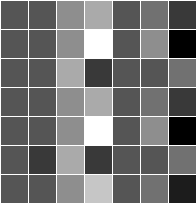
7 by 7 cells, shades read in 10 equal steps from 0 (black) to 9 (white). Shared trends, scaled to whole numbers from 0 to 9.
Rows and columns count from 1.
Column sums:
21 20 37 41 21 28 13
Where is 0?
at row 2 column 7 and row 5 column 7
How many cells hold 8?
0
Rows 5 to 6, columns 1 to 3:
3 3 5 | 3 2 6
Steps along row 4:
same up up down up down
